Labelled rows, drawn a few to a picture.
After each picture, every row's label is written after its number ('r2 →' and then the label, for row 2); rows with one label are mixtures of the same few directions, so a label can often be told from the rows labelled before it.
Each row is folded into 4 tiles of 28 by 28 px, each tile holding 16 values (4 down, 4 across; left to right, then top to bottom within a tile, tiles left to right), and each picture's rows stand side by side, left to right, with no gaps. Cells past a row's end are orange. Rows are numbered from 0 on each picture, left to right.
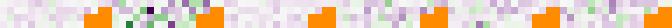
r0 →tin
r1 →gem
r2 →tin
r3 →tin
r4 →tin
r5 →tin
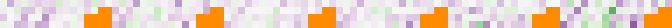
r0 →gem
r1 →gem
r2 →gem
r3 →gem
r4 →tin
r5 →gem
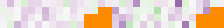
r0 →gem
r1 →gem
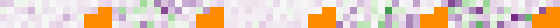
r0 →tin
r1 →tin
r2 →tin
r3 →gem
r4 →tin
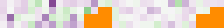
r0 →tin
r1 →gem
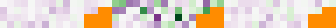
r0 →gem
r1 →tin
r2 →tin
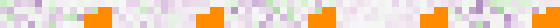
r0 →tin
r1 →tin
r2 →tin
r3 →gem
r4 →tin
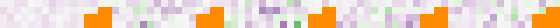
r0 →tin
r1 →tin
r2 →gem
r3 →gem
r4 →tin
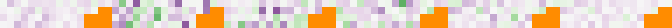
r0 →gem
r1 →gem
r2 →gem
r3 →gem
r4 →tin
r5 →tin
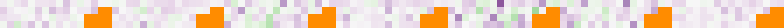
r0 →gem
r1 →tin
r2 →gem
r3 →tin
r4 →tin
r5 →gem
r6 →tin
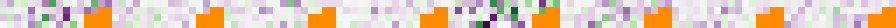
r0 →tin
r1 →gem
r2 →gem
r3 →gem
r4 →tin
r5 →tin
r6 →gem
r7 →gem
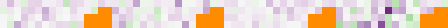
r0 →gem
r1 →gem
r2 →tin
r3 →gem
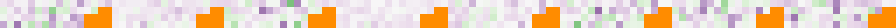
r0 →gem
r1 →tin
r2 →gem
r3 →tin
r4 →gem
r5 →gem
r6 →tin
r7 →tin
